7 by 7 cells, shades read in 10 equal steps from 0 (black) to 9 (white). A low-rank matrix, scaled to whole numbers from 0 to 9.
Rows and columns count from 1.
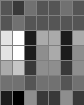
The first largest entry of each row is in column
3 2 2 2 2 1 3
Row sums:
22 22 37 35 32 26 17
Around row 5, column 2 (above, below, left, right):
9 4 6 2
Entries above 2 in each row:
6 7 5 5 5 7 2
